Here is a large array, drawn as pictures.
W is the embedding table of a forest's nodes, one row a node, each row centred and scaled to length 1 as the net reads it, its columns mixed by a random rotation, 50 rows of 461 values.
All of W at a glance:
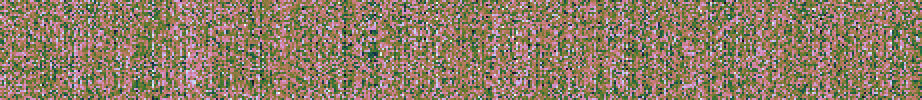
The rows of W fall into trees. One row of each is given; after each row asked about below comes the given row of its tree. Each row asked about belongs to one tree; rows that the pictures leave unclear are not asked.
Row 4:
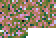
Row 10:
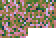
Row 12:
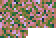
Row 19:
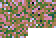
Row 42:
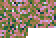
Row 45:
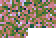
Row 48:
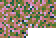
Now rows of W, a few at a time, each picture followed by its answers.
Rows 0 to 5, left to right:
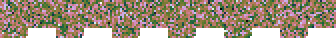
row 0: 19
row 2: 45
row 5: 45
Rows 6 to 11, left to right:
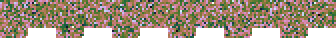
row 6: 19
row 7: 42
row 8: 45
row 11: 19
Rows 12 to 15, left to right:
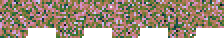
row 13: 4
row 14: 19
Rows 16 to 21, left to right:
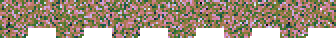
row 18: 4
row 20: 19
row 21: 42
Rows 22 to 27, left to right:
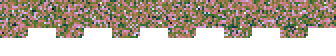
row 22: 42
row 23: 42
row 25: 48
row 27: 42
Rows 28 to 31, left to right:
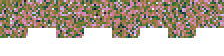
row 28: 12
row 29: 10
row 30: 42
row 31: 12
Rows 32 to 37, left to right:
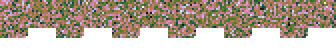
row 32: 45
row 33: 12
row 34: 48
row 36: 10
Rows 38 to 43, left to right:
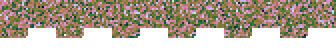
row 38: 45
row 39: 48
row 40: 42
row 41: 42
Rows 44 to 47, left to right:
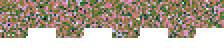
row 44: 4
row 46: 4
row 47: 12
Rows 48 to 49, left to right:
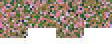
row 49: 45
